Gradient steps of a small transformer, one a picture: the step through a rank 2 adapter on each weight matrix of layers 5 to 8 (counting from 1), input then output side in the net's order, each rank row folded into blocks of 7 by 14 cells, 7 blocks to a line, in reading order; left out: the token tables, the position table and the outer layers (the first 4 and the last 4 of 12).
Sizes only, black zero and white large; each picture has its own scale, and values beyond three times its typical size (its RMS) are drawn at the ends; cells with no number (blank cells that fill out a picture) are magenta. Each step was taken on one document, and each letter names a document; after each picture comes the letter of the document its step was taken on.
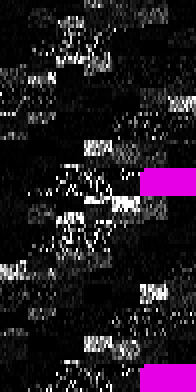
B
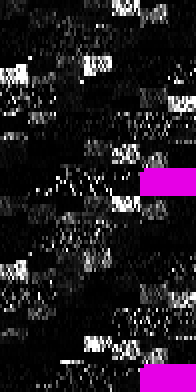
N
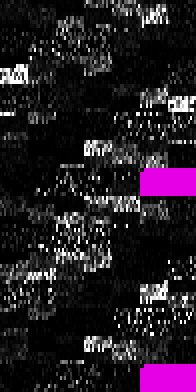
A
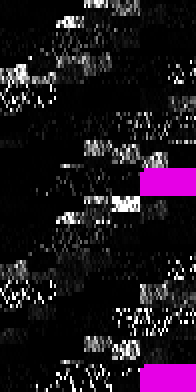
N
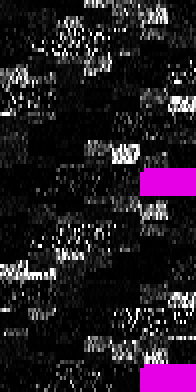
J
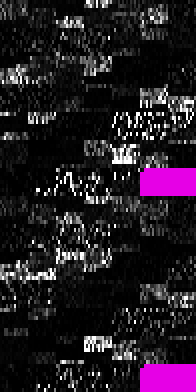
A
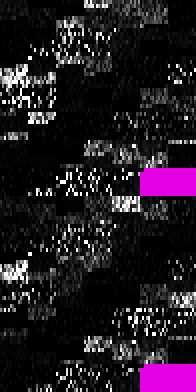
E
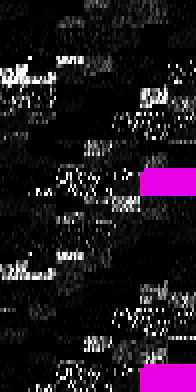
E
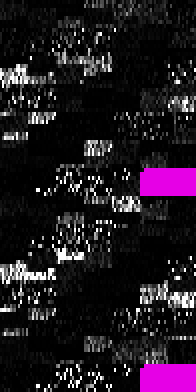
J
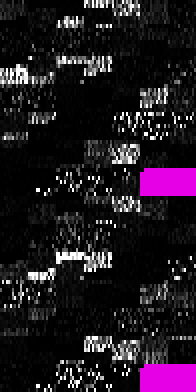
J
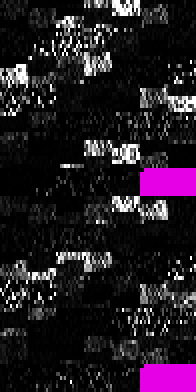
N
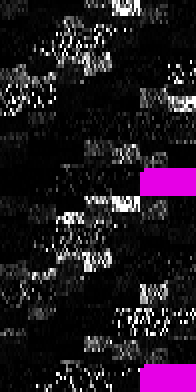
N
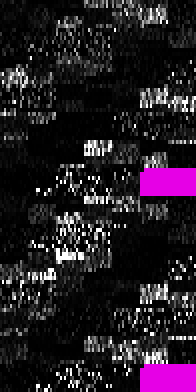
J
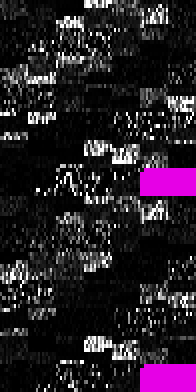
A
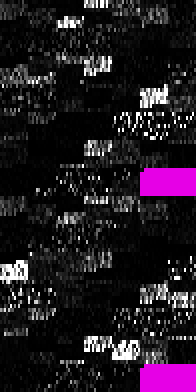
J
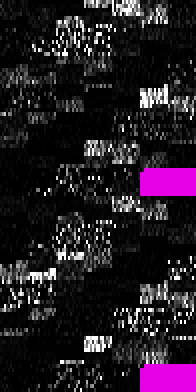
J
